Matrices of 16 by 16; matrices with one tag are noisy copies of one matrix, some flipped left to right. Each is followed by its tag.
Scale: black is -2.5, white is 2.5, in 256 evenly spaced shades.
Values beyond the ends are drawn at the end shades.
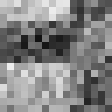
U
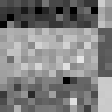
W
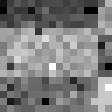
W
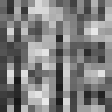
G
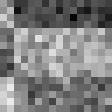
W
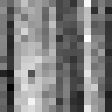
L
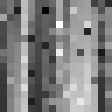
L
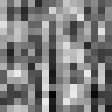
G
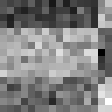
W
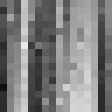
L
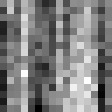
L
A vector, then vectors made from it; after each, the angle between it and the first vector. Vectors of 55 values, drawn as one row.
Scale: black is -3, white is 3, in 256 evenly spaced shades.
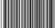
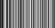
nearly opposite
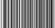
nearly parallel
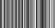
orthogonal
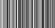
orthogonal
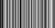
nearly opposite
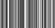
partly opposed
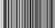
nearly parallel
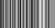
partly opposed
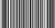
partly aligned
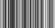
partly aligned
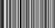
nearly opposite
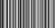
nearly opposite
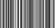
orthogonal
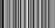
partly opposed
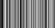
nearly opposite
